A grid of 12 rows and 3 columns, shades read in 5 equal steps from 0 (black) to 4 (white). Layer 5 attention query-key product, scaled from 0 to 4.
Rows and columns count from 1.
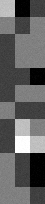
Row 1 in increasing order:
0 1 3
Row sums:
4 5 5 5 2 5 4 6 8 3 3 5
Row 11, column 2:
1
